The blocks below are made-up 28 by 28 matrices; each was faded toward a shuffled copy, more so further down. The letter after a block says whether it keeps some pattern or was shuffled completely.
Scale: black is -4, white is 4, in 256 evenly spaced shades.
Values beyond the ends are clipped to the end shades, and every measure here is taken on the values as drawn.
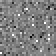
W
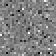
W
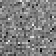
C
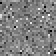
W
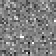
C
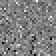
W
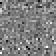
C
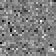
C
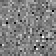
W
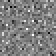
C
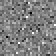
W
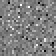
W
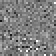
C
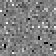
W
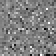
C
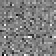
C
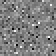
W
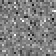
W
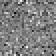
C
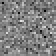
W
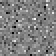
W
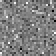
W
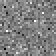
W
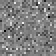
W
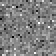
W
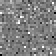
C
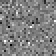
C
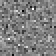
W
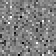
W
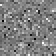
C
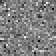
W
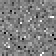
W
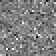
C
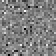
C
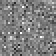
W
